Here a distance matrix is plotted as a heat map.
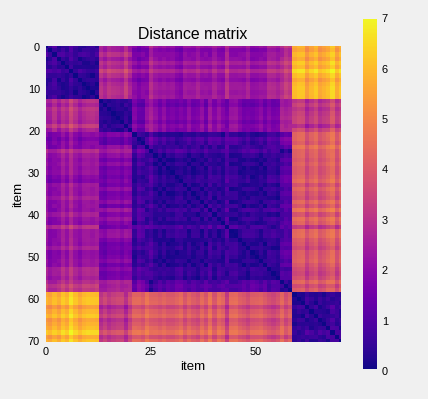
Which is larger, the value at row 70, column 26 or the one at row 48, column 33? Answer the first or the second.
the first
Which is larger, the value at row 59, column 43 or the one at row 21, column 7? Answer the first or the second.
the first
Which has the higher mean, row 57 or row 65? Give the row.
65
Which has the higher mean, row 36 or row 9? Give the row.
9
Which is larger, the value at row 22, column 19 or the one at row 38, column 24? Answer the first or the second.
the first
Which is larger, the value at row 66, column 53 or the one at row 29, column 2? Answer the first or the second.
the first
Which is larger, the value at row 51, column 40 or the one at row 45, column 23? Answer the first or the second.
the second
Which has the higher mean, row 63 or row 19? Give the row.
63
